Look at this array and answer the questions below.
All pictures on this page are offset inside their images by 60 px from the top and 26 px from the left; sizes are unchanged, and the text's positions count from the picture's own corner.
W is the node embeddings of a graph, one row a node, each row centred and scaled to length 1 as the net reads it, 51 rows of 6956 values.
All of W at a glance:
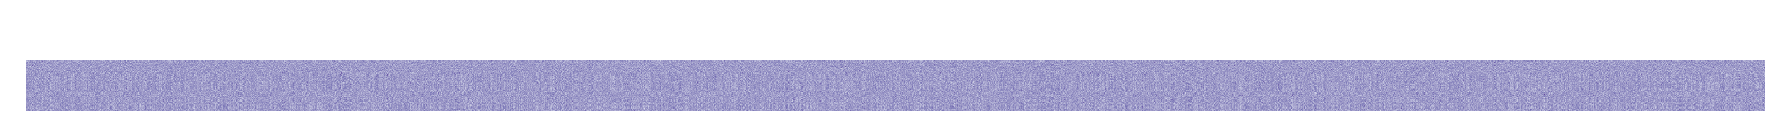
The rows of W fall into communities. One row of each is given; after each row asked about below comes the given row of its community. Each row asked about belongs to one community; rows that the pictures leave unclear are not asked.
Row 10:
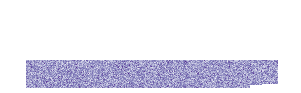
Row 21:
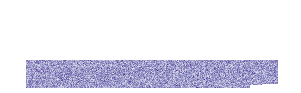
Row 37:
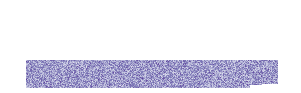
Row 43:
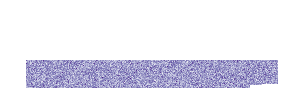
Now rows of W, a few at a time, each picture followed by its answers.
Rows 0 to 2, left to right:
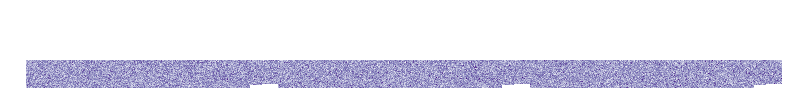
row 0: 21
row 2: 37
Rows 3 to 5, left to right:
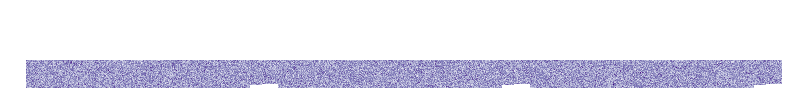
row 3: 43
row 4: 21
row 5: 37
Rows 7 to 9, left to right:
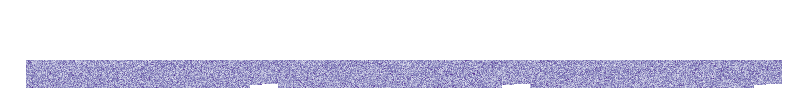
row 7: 21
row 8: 10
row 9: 21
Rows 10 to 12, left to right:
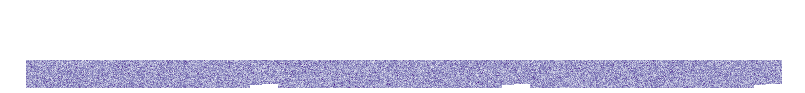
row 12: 43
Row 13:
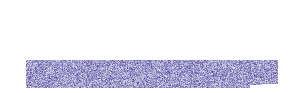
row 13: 21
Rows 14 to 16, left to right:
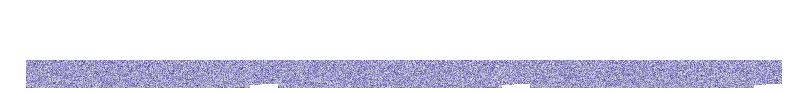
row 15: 10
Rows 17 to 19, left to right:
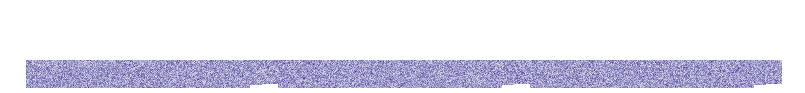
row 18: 37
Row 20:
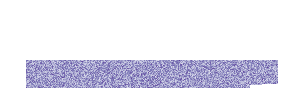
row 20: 43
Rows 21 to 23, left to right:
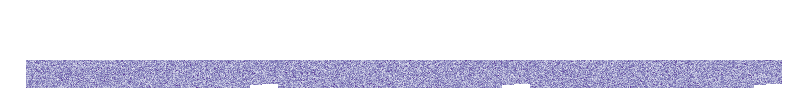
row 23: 10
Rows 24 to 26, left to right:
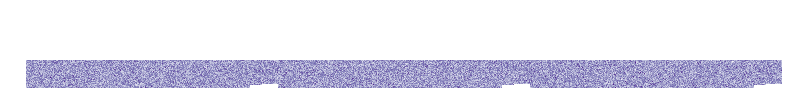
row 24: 37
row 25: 21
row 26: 37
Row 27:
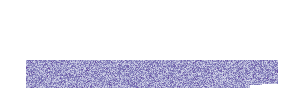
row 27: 37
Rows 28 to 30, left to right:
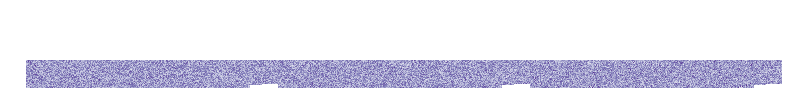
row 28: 37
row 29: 10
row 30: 43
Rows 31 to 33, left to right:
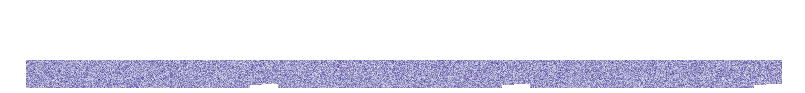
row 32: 21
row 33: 21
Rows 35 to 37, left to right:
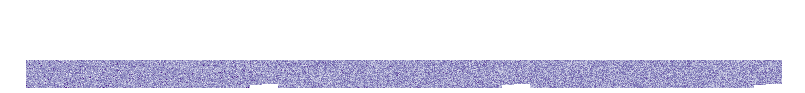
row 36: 43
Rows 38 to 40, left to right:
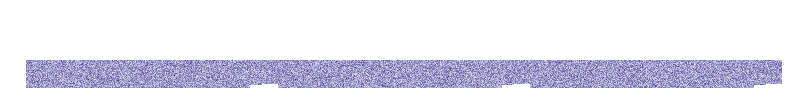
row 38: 21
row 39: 37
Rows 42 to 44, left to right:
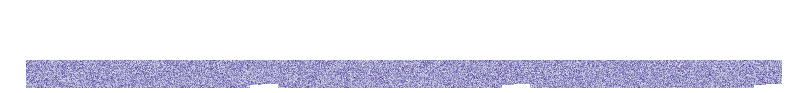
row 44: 37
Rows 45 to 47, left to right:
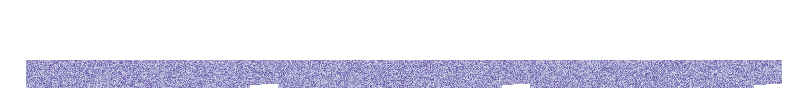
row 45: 37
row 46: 43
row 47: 43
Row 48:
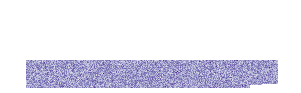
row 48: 43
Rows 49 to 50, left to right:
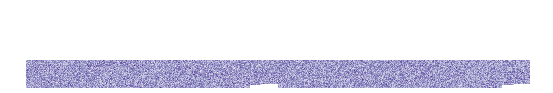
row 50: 37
